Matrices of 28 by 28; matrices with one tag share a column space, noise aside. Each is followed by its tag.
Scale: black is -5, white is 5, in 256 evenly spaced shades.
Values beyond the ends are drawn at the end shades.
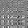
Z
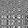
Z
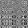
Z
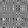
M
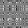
M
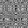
M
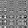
Z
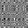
M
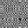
M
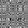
M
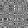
M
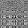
Z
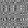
M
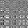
Z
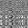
Z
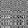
Z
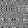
M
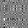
M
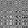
Z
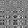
Z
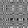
M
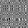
M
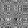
M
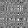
M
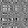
M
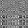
Z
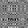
M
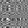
M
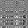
Z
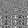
Z
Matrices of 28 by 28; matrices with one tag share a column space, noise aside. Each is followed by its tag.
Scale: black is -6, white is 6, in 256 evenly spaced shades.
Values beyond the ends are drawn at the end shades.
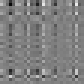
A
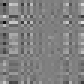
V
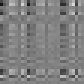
A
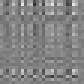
A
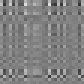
A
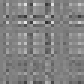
V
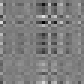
V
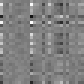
V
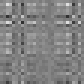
V
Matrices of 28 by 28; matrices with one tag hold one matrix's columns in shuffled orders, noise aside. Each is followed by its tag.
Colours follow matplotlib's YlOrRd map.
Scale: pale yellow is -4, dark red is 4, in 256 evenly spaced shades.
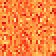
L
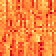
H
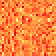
L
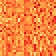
L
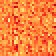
L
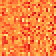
L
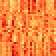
H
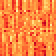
H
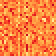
L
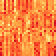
H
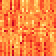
H
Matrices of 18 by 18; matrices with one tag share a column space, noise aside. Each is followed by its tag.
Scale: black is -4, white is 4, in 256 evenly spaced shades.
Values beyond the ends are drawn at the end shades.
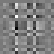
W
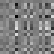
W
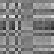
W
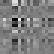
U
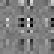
U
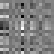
W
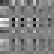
U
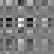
U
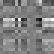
U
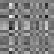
W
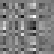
W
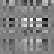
U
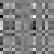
W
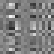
W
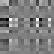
U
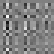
W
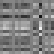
W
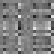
W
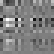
U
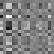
W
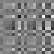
W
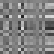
W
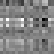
U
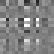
U
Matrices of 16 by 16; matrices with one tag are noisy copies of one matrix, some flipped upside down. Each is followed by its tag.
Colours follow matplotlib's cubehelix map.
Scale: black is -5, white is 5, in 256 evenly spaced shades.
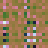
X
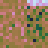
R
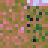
R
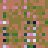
X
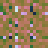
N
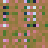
X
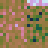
R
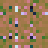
N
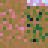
R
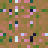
N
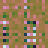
X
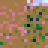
R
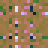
N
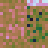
R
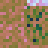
R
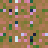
N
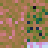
R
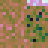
R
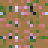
N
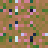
N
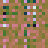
X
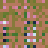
X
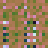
X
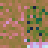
R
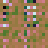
X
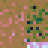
R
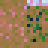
R
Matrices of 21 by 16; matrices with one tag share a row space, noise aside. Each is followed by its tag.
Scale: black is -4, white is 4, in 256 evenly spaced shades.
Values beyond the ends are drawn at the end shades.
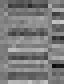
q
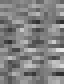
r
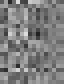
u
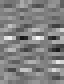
r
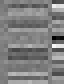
q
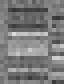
q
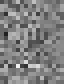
u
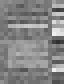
q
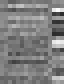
q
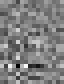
u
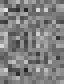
u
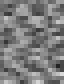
r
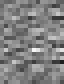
r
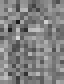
u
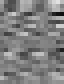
r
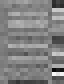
q
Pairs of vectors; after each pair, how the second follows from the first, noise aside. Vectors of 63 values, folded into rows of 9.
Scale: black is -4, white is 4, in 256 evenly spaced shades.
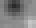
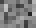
shuffled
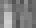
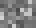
shuffled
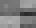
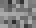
shuffled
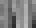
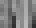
copied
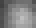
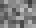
shuffled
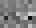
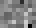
shuffled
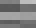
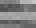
copied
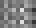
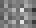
copied
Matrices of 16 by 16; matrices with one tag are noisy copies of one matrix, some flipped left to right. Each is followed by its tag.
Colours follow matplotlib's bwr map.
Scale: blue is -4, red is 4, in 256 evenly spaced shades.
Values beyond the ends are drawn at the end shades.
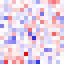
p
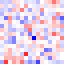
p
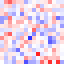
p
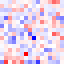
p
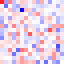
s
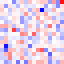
s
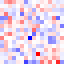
p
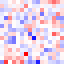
p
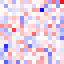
s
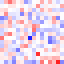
p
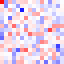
s
